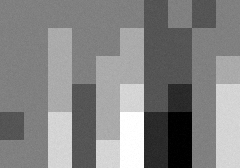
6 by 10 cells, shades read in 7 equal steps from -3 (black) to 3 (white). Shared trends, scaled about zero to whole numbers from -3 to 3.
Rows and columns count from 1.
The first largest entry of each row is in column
1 3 3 6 6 6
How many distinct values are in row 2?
3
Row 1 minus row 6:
0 0 -2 1 -2 -3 1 3 -1 -2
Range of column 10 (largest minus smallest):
2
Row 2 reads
0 0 1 0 0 1 -1 -1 0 0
